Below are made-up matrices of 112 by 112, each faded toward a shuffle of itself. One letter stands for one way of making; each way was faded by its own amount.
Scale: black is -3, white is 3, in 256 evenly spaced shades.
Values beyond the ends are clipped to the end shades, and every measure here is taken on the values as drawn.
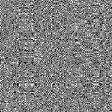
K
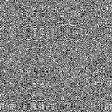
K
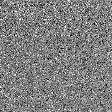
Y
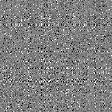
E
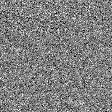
Y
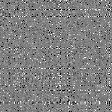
E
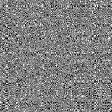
K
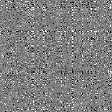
E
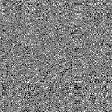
K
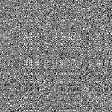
K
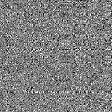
K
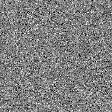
Y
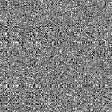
K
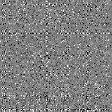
E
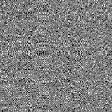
K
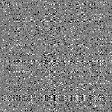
E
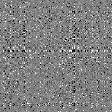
E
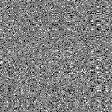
K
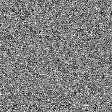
Y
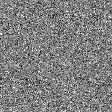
Y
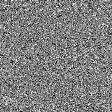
Y
